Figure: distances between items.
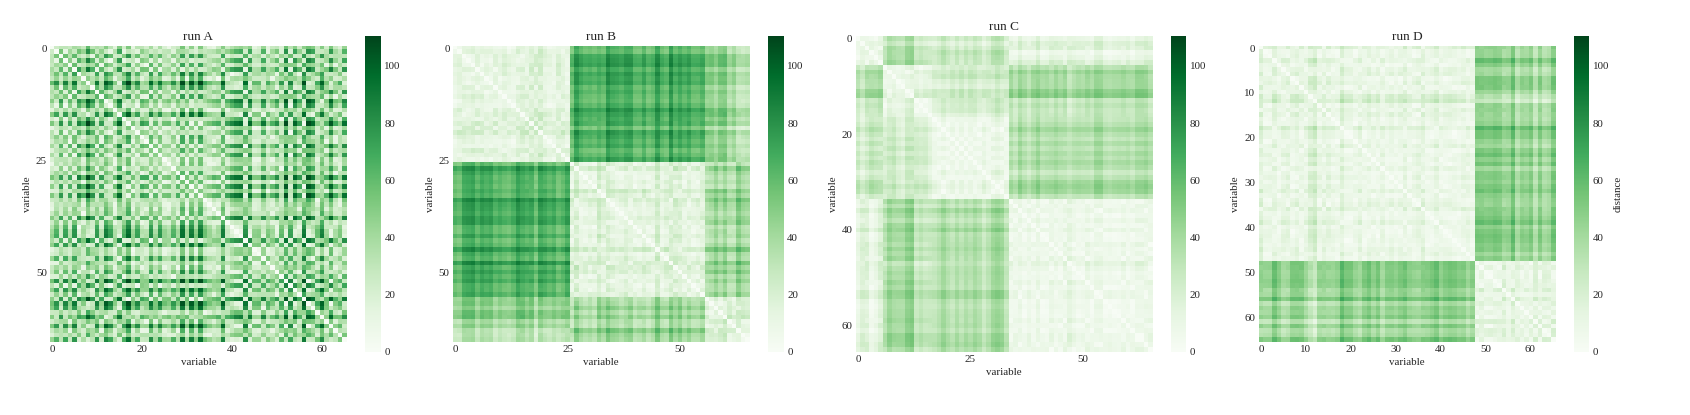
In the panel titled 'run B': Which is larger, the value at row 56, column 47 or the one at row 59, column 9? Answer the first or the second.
the second
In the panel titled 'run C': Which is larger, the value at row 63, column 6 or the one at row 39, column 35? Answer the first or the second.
the first
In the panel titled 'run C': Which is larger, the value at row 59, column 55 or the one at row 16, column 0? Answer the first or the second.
the second
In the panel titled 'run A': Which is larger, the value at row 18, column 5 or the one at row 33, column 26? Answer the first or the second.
the second
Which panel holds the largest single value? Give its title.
run A
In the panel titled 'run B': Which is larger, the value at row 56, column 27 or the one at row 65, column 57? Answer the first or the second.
the first
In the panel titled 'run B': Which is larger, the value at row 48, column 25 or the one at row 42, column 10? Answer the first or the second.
the first
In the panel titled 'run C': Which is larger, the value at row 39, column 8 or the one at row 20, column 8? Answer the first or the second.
the first
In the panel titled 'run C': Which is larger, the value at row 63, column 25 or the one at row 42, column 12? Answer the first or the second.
the second
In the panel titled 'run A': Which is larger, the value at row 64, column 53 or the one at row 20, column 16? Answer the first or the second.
the second
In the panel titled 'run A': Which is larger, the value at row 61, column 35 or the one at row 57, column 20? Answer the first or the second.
the second
